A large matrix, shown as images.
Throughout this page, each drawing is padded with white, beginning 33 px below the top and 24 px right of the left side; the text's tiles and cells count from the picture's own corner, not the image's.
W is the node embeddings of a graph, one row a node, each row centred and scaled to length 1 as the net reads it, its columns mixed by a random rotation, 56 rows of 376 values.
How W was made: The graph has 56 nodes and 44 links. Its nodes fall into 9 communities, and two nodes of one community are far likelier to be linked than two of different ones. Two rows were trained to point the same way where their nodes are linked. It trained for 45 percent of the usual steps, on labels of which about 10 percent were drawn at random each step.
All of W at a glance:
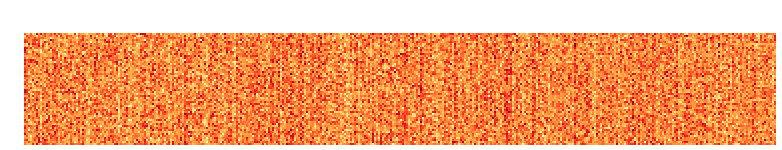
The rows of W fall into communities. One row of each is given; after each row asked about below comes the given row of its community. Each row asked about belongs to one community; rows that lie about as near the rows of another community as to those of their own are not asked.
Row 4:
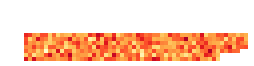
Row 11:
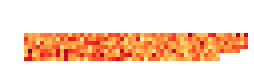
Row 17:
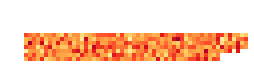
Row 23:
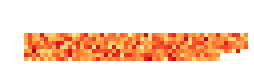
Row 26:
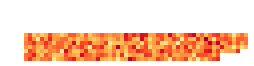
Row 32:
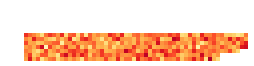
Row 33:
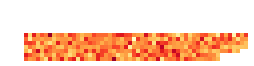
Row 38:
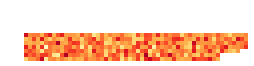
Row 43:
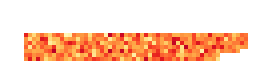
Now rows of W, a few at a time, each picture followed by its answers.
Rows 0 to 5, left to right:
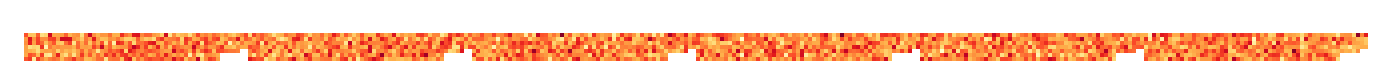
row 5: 33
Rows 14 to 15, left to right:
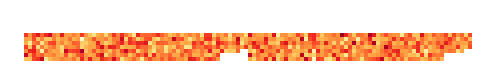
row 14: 38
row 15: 33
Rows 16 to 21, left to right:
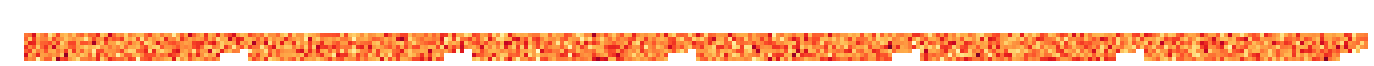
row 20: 23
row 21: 4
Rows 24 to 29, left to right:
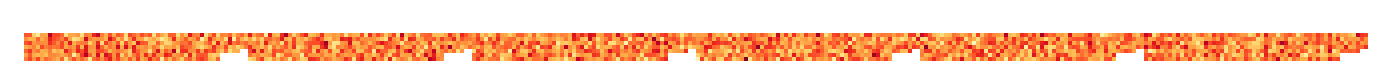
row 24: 11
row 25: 4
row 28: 23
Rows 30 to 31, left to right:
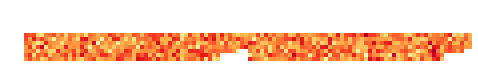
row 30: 32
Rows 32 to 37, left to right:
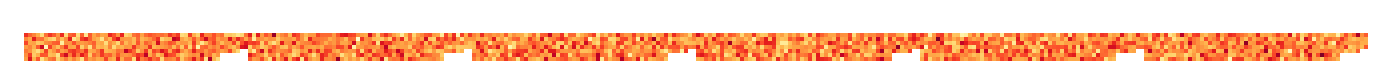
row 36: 43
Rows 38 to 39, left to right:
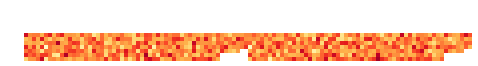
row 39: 23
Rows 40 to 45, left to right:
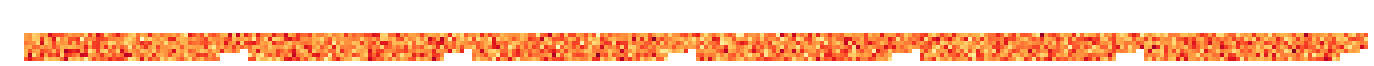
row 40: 11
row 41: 43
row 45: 33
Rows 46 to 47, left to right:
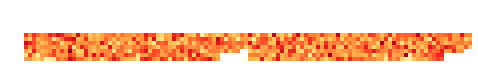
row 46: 43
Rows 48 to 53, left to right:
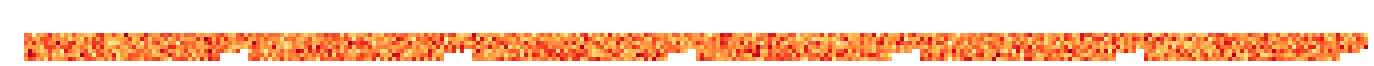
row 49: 17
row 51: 11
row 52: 26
